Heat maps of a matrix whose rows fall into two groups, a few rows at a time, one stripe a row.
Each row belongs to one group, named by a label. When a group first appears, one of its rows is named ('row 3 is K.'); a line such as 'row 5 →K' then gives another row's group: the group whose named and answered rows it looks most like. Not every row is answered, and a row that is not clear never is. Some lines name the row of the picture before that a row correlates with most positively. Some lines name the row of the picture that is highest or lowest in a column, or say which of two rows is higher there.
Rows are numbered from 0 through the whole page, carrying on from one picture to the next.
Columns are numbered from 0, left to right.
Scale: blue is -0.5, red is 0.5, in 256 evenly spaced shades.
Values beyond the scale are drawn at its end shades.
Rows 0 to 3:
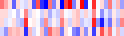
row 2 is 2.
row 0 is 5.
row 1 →2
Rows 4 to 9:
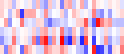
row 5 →2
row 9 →2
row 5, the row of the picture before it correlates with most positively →2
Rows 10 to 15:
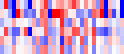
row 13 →2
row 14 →5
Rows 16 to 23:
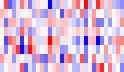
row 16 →2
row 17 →5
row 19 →2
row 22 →5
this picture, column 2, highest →20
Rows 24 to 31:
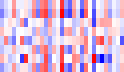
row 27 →5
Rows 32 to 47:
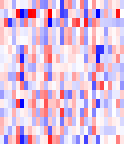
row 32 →5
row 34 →2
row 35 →5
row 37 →2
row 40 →2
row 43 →2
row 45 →5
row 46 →2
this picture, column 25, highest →41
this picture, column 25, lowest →37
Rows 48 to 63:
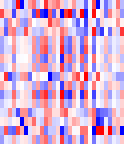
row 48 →2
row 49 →5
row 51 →2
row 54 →5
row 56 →2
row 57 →5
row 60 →2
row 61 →2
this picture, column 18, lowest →49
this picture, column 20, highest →49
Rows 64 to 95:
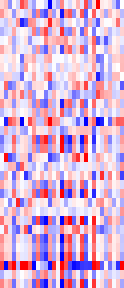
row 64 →2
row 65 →5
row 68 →2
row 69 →5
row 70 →2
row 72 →2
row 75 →5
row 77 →2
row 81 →2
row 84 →5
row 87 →2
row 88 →5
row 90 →5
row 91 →5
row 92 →5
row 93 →2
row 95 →5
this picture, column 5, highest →93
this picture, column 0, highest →93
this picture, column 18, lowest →93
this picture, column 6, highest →93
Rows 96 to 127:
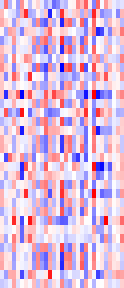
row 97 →2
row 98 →5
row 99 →2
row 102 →2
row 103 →5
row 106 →2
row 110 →2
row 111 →5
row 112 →5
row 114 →2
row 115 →2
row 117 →2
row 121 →2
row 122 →2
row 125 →5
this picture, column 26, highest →120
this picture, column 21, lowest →106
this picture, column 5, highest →108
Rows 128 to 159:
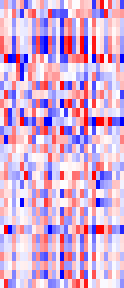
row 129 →2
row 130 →5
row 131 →5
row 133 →5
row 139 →5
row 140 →2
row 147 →2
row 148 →2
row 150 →2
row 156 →5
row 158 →5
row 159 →2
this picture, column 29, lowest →141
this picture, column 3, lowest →134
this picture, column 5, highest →141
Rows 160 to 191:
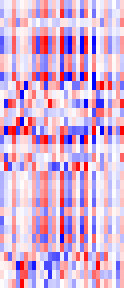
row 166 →5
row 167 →5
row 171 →2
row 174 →2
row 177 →2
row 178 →2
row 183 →5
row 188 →2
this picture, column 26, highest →188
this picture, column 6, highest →174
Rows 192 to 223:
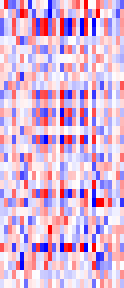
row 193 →2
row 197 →5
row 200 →2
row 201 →2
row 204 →5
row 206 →2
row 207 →5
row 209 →2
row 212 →2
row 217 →2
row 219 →5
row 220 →2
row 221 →2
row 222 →2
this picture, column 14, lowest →193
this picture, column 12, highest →217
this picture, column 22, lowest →193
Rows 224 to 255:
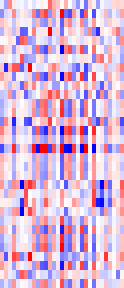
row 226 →5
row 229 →5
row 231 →2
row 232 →5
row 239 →5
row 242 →5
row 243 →5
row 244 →2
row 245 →2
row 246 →2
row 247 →2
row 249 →5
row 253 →5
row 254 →2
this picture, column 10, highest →240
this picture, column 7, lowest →237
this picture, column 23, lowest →240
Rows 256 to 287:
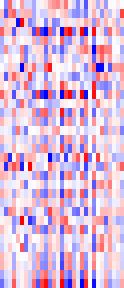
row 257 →2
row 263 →2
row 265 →2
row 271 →5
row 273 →2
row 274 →2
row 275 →5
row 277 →5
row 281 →5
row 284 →5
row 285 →5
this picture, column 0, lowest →287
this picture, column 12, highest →263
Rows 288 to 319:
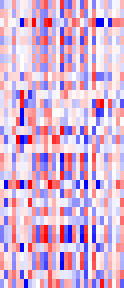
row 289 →5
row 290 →2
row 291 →5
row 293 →5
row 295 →5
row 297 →5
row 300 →2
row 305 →5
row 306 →5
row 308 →2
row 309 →5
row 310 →2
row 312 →2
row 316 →5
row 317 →5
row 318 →2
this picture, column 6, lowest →319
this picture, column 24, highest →299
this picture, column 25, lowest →290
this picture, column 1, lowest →308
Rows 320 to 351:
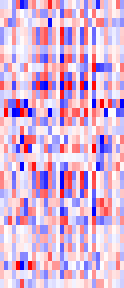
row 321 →5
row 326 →5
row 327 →2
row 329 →5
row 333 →5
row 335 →2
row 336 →2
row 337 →2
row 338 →2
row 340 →5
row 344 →2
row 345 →5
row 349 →2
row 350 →5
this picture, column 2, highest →344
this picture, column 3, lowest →332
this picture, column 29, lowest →332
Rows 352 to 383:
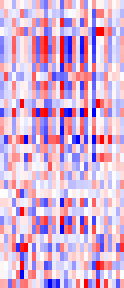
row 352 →5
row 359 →5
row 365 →5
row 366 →5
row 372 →2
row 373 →2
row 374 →5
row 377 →5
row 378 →2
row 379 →2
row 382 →2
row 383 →2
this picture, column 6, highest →379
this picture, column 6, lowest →367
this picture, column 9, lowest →364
